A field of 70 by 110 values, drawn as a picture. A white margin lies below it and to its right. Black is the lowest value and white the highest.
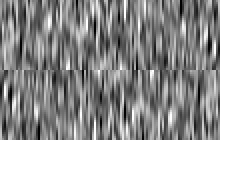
Overall the values sit about 50% of the way up the scale. Streaks run downward. No overall slope runs across the table. It looks the same turned upside down.
